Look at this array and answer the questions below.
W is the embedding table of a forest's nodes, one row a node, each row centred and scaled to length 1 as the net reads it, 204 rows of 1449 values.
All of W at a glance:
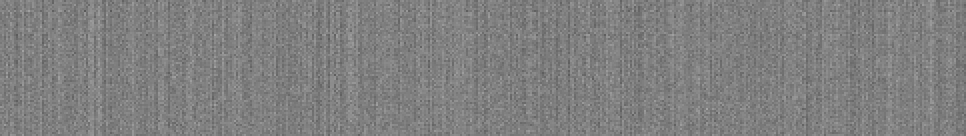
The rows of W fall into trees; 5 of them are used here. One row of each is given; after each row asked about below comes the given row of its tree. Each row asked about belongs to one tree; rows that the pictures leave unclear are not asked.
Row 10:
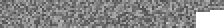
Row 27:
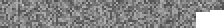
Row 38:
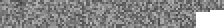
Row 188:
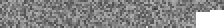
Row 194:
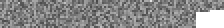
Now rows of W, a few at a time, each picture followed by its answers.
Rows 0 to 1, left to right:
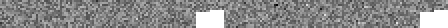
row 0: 27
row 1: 194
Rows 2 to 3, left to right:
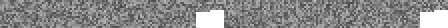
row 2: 27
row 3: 27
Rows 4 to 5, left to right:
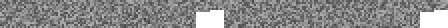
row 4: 10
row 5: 194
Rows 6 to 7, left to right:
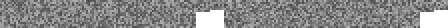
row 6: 38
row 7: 194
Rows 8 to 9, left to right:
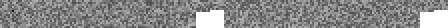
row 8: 194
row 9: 10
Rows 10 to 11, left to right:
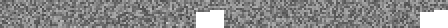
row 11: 27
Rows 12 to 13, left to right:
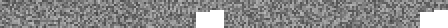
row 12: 10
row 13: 27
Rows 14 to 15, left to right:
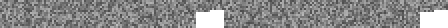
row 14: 188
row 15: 27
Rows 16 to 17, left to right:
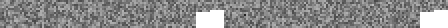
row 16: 27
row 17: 27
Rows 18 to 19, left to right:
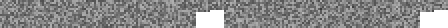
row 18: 38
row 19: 10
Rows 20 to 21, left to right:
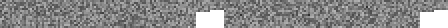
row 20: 10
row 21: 10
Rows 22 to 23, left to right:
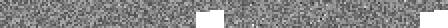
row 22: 10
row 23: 38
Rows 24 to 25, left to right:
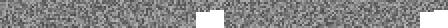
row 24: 194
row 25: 10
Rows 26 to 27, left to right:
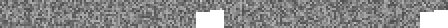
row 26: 188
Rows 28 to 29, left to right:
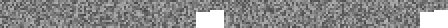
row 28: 10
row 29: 38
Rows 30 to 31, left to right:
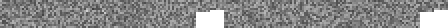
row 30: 10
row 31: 27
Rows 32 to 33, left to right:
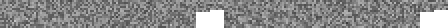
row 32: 27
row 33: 27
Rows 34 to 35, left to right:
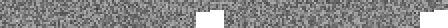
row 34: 10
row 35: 194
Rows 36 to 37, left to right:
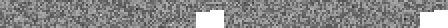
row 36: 27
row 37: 38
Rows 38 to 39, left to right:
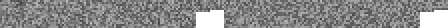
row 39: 10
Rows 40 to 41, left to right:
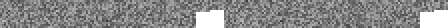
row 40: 38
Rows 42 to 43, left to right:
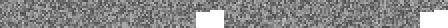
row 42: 188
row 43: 27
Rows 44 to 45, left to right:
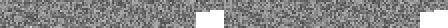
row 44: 27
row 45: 27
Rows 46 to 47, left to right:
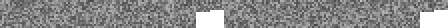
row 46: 38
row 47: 194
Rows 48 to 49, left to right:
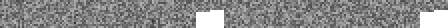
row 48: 38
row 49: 188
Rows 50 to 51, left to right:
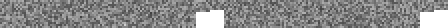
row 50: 188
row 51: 10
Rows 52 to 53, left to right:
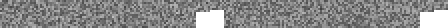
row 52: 10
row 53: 10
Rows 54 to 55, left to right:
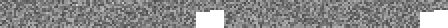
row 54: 10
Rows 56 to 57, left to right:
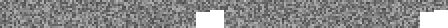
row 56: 188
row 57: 10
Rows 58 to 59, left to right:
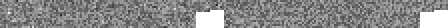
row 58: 188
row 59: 10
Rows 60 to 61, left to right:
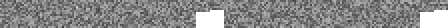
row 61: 27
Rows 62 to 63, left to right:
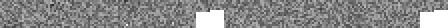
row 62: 194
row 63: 10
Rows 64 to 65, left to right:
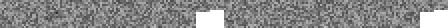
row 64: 27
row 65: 194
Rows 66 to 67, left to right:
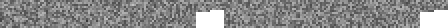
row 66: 27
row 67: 188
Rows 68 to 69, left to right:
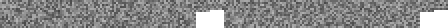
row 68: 27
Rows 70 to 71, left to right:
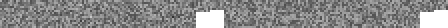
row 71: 188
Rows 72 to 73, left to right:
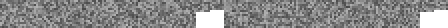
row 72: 38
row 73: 27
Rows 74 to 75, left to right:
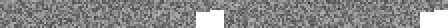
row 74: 194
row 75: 194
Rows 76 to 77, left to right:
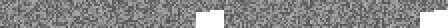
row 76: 27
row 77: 38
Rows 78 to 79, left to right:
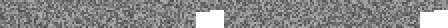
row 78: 27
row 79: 10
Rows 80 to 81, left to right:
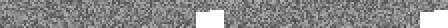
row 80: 27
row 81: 194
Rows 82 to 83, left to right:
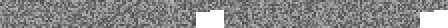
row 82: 38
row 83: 38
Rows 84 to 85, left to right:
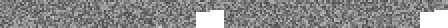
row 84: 10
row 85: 194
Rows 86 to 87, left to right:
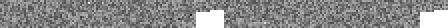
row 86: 188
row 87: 10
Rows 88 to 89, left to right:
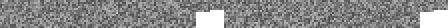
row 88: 38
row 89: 10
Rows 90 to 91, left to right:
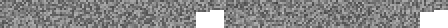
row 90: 10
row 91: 10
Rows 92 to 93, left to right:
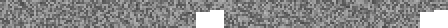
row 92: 194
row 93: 27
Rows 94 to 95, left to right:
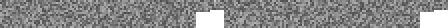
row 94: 10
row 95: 10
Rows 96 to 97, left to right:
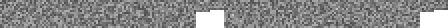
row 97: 10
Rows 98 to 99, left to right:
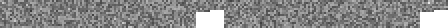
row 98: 188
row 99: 10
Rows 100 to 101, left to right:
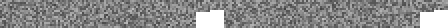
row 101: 194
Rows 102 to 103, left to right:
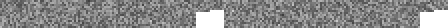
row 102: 38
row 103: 188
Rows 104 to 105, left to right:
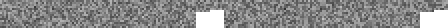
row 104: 27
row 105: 194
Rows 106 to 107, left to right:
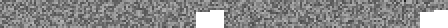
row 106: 10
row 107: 27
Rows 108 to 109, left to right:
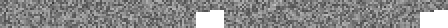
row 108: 188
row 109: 188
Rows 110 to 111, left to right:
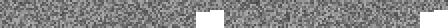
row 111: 10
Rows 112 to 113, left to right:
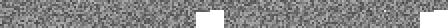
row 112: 10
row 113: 10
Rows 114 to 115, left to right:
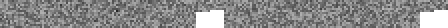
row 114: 27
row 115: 188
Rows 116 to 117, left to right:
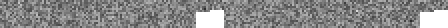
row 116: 188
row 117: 188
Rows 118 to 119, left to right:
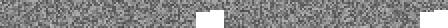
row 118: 27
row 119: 27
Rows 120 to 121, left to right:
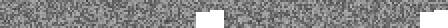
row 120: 27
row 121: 27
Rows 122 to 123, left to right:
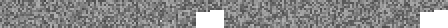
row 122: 38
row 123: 27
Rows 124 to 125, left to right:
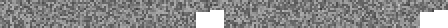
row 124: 194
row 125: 188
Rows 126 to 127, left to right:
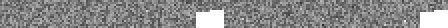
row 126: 38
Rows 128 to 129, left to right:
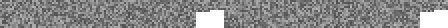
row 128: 10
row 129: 27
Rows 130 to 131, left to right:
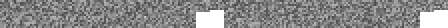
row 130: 10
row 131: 10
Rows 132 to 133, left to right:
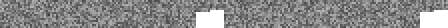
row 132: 27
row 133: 38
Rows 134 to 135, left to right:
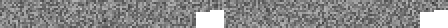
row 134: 38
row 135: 10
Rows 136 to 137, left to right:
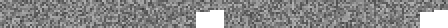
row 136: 10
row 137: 27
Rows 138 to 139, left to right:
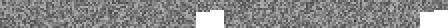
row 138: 27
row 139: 38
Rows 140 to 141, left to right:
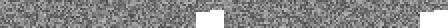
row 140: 27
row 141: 27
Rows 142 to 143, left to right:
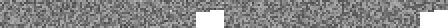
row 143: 38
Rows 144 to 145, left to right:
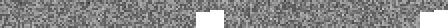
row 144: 38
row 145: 188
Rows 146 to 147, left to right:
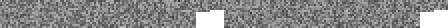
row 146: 38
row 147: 27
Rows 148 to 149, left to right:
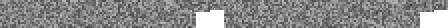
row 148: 38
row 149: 38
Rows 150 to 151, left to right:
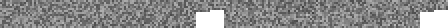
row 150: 10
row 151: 188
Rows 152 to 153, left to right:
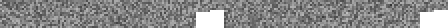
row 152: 10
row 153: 27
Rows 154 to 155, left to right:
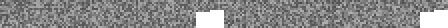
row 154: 38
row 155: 194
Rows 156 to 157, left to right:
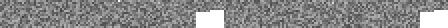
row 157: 10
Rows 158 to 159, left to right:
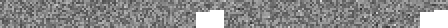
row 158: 194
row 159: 27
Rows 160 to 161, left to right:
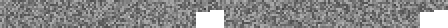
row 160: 38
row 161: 188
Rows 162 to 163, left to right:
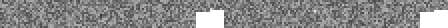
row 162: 27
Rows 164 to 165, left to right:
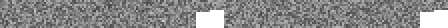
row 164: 194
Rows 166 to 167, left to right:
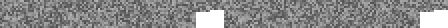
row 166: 188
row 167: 27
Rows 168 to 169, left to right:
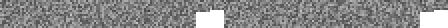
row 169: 10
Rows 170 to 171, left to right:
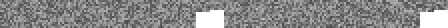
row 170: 27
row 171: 38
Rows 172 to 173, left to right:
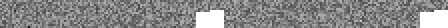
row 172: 10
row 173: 188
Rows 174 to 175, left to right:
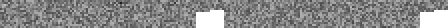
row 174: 27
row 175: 188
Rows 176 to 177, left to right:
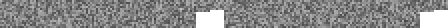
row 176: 27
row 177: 38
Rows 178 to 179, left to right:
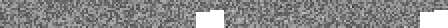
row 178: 27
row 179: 10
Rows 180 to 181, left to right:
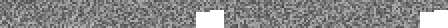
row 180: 10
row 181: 10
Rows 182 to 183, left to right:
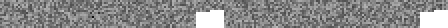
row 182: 188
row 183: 38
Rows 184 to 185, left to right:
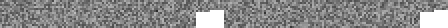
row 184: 38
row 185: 194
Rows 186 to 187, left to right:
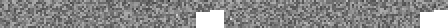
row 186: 194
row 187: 194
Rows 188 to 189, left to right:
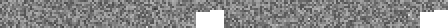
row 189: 27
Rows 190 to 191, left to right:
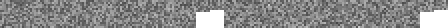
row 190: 38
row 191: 10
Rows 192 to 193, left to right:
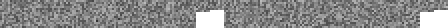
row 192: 38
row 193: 10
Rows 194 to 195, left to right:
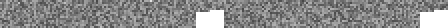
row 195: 27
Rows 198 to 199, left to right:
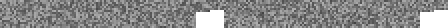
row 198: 188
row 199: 10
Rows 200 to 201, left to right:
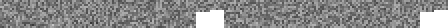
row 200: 27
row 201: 10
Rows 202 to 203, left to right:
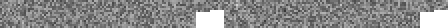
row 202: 188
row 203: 194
